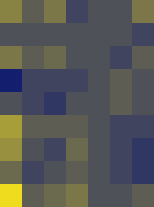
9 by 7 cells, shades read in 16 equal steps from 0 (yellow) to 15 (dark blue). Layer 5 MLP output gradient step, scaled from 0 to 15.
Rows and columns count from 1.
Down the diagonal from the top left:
7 11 9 12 11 12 13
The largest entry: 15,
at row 4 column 1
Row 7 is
6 11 12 9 11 12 13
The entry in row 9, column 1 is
0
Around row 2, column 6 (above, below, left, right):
11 12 11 12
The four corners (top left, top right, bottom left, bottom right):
7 8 0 10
